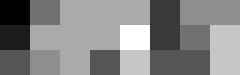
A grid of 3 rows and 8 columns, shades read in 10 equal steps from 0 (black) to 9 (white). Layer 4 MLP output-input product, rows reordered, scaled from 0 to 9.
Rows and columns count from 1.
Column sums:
4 15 18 15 22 7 12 19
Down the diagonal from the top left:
0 6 6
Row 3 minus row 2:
2 -1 0 -3 -2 1 -1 0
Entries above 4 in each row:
5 5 4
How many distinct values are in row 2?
6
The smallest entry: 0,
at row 1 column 1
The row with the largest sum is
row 2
